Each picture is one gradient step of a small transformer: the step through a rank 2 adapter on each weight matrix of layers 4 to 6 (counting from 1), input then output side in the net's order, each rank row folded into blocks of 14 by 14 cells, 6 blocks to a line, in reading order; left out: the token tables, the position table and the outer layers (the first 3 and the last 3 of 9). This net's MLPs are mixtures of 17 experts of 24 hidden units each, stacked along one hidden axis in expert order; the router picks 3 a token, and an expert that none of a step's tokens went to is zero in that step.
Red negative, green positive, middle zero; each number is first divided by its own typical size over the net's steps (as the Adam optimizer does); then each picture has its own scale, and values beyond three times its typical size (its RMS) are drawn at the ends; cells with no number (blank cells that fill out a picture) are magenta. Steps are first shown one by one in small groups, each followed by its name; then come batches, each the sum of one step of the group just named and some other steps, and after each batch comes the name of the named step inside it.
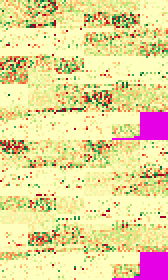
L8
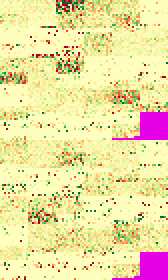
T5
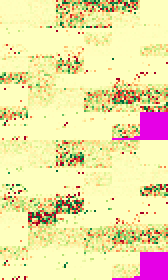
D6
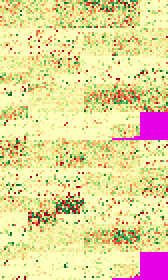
D6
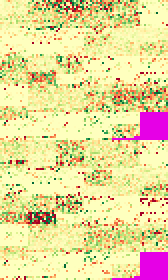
D6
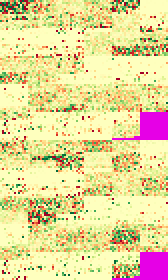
D6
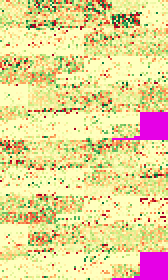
L8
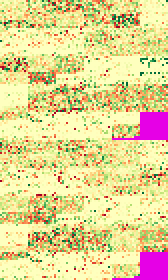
L8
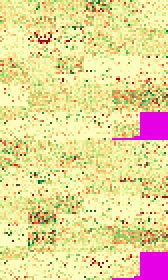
D6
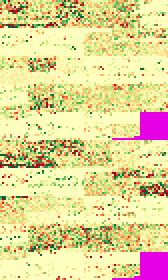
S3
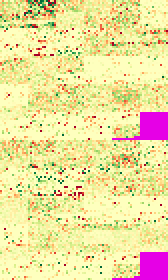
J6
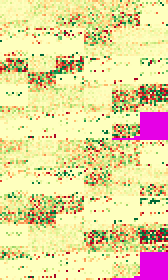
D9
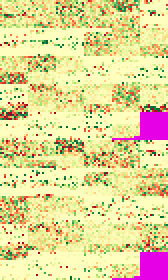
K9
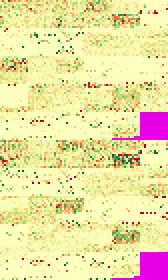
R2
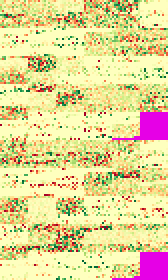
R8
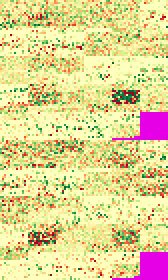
K9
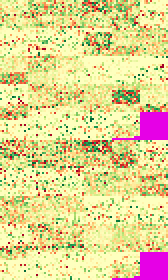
K9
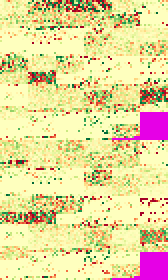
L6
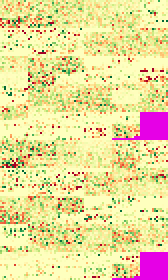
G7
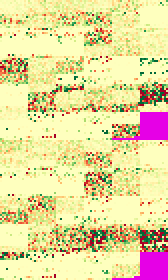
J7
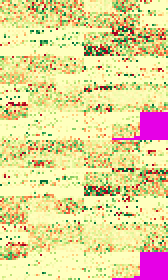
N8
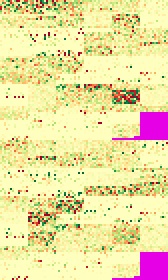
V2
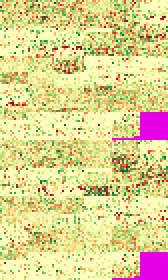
N8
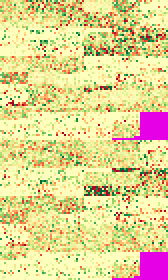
N8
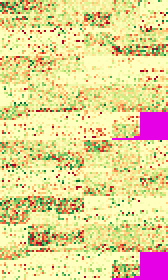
G7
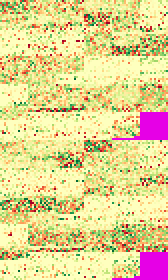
J7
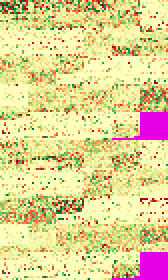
L6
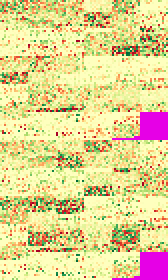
N8
